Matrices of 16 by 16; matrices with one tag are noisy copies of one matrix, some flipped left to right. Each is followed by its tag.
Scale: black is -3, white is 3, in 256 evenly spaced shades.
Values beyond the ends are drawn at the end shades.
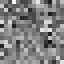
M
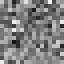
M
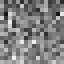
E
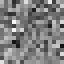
M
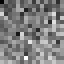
E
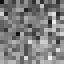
E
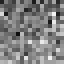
E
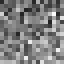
E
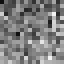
E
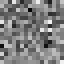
M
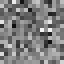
M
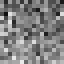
E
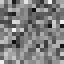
M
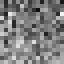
E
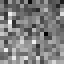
E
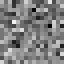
M
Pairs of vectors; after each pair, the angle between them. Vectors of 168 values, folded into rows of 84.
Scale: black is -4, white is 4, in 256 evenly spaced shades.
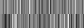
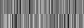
nearly opposite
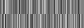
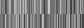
partly opposed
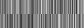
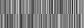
nearly parallel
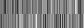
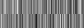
nearly opposite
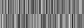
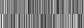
partly aligned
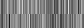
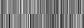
nearly parallel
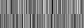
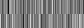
partly opposed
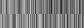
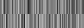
orthogonal
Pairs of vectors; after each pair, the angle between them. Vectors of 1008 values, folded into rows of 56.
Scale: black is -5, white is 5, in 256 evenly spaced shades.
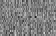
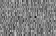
nearly parallel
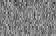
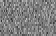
partly opposed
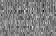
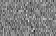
partly opposed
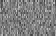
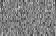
nearly parallel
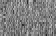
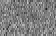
partly opposed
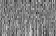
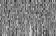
nearly parallel
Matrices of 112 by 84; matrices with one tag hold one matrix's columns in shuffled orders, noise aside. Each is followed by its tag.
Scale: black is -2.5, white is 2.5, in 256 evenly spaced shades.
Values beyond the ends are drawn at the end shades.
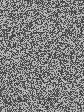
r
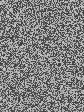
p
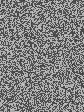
r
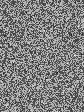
r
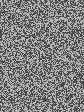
r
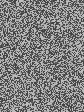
r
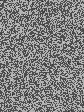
p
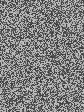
r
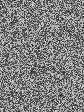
r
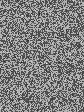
r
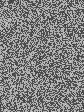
r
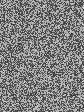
p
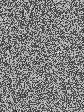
p
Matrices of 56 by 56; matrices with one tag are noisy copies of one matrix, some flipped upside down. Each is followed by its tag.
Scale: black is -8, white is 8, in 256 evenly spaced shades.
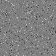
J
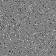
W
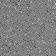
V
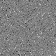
V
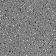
W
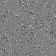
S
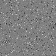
J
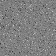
W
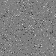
S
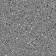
J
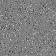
W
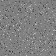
W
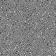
V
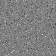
J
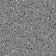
J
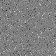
V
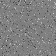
V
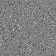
W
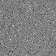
W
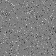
J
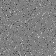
V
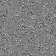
S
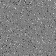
V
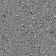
S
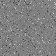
V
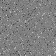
V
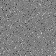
V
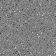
V
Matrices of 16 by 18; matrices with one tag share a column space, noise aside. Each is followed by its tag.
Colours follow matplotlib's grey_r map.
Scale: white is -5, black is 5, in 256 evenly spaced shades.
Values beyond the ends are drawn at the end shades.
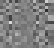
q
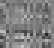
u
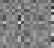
q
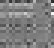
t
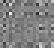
t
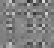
t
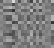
q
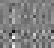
u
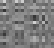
q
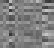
q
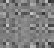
t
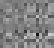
u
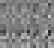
u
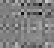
t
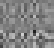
u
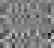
u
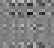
t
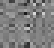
t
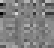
t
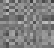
q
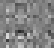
u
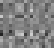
u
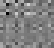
t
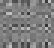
t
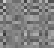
q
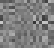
q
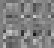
u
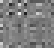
t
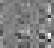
u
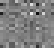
t
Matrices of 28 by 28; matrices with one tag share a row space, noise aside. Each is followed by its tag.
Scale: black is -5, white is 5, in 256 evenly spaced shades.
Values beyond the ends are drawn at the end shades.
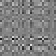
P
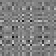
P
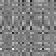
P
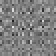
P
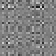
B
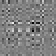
B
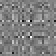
P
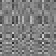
P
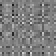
P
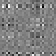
B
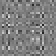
B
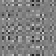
B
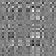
B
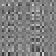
B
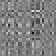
B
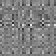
P
